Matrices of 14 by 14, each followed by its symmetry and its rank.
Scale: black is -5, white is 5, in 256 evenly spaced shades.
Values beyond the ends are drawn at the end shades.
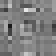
antisymmetric, rank two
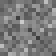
symmetric, full rank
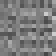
neither, rank three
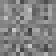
neither, rank three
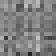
neither, rank three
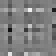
antisymmetric, rank two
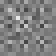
symmetric, rank three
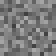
symmetric, full rank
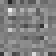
neither, rank three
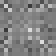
symmetric, rank three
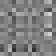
antisymmetric, rank two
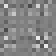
symmetric, rank three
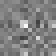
symmetric, rank three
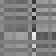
neither, rank one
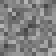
symmetric, full rank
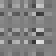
neither, rank one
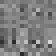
neither, rank three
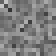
symmetric, full rank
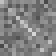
symmetric, full rank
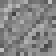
symmetric, full rank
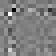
antisymmetric, rank two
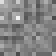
symmetric, rank three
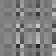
neither, rank one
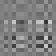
neither, rank one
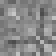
symmetric, rank three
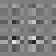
neither, rank one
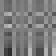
neither, rank one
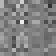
neither, rank three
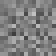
antisymmetric, rank two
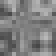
antisymmetric, rank two
